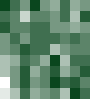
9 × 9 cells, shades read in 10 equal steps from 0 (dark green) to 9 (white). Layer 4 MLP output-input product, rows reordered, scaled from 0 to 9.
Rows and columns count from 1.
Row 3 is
1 3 3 2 2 4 4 5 4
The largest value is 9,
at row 8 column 1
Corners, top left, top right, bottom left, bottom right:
0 4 8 2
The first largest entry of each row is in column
6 3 8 1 6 1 1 1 1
